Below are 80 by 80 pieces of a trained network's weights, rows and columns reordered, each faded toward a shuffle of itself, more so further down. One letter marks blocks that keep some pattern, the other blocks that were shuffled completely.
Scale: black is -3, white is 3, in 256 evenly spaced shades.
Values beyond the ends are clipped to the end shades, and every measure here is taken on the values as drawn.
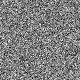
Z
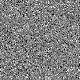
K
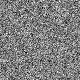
Z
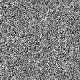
K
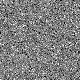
Z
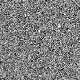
K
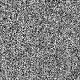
K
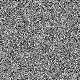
Z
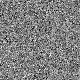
Z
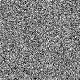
K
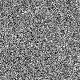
Z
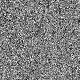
Z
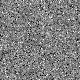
Z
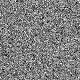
Z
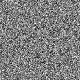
K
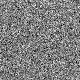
Z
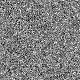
Z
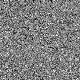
K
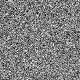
Z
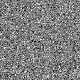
K
